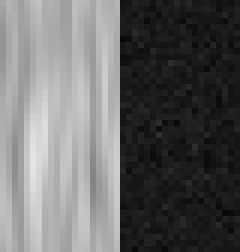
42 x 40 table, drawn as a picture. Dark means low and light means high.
It is made of 1 by 2 panels. Panel 1,1: high, streaked downward. Panel 1,2: very low, fine-grained, faint in contrast.
